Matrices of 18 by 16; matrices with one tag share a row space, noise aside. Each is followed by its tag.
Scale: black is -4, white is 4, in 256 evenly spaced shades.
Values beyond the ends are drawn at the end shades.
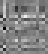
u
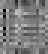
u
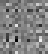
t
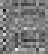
u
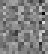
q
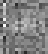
u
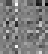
t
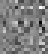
q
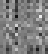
t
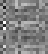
u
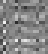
u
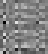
u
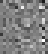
q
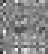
u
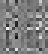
t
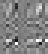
t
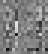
t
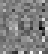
q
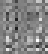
t
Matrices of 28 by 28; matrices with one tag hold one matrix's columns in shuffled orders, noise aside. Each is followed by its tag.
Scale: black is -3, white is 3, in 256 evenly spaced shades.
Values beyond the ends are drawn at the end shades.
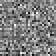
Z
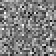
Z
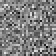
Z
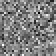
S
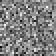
Z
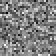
S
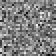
Z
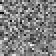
S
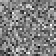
Z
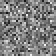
S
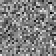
S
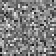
Z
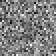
S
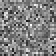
Z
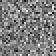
S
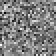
S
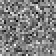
S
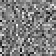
Z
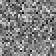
S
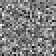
Z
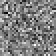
S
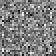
Z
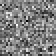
Z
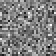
Z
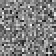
Z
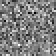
S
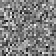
Z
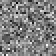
S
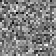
S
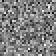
S
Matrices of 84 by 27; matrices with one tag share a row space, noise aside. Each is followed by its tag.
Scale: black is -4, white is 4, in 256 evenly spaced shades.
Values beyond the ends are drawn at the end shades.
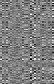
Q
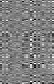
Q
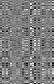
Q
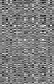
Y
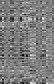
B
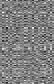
Y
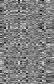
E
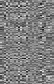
E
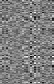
Q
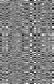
Q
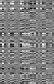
B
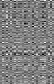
Y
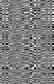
Q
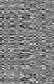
B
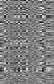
E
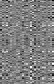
Q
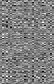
Y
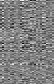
B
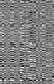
B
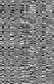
B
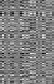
B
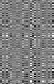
Q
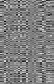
E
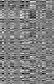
B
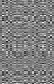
Y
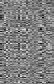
E
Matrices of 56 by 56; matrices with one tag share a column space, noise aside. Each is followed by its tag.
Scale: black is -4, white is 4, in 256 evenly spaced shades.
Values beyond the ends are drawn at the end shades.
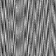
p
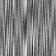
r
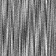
r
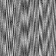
p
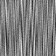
r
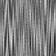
r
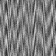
p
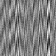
p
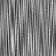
r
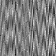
p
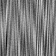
r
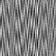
p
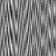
p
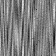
r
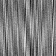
r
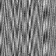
p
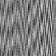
p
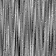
r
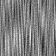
r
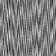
p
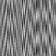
p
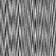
p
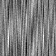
r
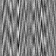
p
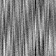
r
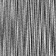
r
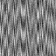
p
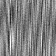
r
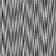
p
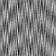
p
